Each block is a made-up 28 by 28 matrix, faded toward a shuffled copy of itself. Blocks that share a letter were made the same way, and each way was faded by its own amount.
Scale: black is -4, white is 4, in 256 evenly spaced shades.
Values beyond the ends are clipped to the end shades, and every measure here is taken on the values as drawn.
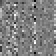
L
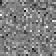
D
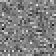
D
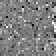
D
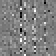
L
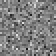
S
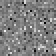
D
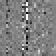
L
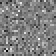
D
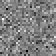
S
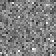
S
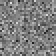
S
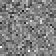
S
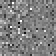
D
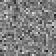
S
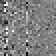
L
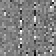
L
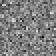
S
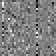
L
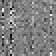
L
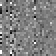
L
